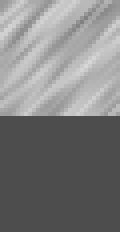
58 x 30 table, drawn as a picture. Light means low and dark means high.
It is made of 2 by 1 panels. Panel 1,1: low, slanting up to the right. Panel 2,1: high, flat.
